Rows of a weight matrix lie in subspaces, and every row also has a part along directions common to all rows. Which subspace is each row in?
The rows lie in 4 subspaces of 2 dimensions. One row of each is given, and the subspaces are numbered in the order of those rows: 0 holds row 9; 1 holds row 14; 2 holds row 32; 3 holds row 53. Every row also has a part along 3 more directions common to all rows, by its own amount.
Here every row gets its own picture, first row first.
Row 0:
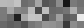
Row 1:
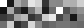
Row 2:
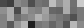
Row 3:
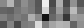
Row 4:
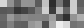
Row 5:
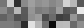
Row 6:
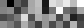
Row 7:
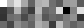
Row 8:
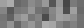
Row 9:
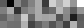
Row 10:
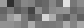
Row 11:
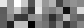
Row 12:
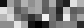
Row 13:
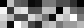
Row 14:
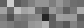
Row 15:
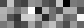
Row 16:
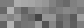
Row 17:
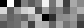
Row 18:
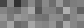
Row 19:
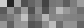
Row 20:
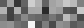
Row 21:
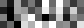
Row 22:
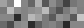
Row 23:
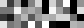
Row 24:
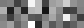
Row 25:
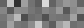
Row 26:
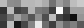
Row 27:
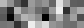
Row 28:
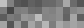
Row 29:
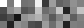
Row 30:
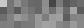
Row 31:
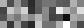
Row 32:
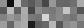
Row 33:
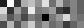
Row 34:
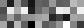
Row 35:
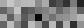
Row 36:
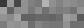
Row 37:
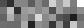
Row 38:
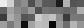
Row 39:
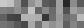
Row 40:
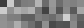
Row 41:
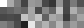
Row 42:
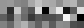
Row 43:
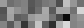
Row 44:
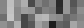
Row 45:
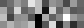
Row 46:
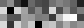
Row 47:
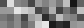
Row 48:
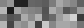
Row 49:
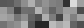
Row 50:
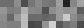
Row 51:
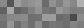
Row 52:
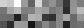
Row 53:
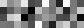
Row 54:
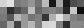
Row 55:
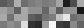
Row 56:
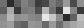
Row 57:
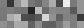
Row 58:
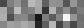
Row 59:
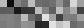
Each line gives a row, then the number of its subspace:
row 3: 1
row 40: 1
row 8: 2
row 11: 3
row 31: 2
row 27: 1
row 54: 2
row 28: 0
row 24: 2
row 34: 2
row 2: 0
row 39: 3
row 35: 0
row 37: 0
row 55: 2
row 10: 3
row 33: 2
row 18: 3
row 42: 3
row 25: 3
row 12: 1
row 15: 3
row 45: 0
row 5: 2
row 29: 3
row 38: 1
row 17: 0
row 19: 2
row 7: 3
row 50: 2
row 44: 1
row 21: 1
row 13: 0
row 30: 2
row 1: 0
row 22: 3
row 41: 3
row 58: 0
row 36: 3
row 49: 1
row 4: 1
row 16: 0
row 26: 0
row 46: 0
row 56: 3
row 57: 3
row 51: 0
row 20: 2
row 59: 1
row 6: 0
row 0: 3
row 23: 1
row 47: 1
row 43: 2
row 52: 3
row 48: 0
